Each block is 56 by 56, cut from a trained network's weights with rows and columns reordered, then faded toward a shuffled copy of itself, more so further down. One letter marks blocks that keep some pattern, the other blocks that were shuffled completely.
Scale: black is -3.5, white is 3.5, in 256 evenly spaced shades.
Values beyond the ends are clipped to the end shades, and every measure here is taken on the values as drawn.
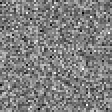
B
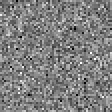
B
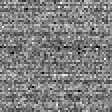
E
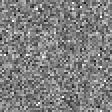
B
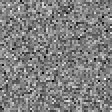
B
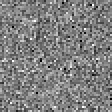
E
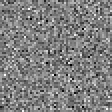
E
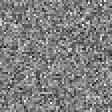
B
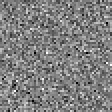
B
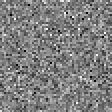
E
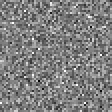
B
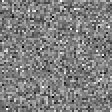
B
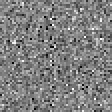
E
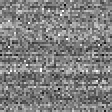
E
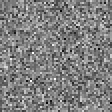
E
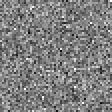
B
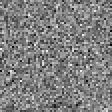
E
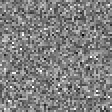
B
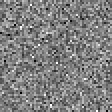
B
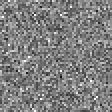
B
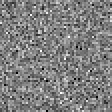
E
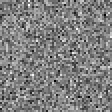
B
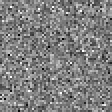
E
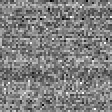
E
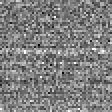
E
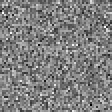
B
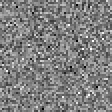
B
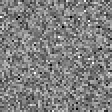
B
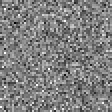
B
